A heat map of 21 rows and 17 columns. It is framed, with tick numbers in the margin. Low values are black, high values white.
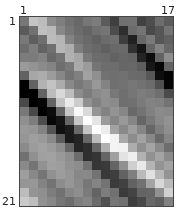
Streaks slant down to the right. The halves do not mirror each other. The centre is the ninth with the highest average. No lone cell stands out from its neighbours.
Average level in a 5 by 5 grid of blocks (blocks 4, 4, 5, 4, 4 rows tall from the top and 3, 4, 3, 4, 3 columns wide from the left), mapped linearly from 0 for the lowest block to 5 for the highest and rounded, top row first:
3 3 2 1 2 | 3 3 3 2 0 | 1 3 5 3 3 | 3 2 2 5 3 | 4 3 2 1 4
